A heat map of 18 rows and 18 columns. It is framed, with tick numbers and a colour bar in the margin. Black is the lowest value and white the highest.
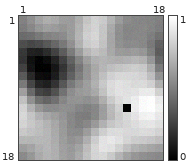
A single lone cell is far lower than the cells round it. No regular stripes run through it. On average the colour sits 60% of the way up the scale. The middle left is the ninth with the lowest average. The halves do not mirror each other.
